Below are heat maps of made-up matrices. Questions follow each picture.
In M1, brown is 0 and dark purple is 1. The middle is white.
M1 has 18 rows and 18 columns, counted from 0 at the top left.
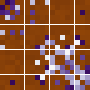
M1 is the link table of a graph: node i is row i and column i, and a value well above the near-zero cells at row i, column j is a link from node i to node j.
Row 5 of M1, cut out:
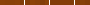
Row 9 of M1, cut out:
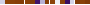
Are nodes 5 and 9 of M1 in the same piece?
no
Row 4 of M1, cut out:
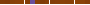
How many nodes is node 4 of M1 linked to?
1
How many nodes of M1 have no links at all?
1
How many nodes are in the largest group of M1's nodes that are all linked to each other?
4
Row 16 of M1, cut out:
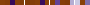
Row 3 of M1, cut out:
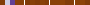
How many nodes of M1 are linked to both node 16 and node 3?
1
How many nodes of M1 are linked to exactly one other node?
1
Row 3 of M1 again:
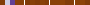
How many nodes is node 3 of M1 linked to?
2
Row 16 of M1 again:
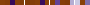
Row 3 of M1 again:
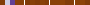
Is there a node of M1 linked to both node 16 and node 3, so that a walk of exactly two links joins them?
yes
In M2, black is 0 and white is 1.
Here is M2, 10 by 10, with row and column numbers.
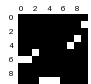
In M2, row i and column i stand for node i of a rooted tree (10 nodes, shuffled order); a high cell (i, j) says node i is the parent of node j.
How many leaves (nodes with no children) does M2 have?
4
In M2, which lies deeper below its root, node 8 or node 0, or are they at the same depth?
node 8
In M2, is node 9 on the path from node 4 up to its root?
yes
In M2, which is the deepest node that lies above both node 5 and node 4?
9
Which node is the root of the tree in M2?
6
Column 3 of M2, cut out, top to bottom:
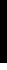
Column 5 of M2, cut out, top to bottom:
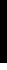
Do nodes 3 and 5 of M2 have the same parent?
yes
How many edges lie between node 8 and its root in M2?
4
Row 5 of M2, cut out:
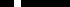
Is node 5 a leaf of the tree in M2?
no
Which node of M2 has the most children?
9
